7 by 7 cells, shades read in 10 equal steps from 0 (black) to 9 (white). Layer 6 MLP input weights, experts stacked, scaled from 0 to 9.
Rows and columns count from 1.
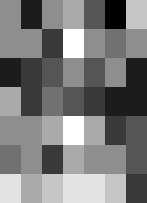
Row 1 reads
5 1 5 6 3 0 7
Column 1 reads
5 5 1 6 5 4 8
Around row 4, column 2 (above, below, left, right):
2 5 6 4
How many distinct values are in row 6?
5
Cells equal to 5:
13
